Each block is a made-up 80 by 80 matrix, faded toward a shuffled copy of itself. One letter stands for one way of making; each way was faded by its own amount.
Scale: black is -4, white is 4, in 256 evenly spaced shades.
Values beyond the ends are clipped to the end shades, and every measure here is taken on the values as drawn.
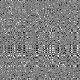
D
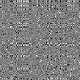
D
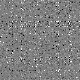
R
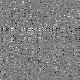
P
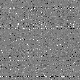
R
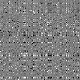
D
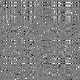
D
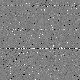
P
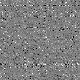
P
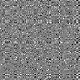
D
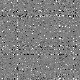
R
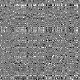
D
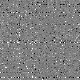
R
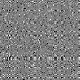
D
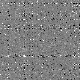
R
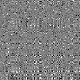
D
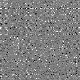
P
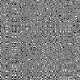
D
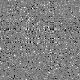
P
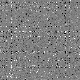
R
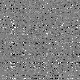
R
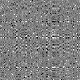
D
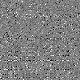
P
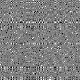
D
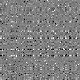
D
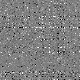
R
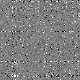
R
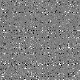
R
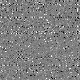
P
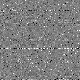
P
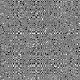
D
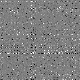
R
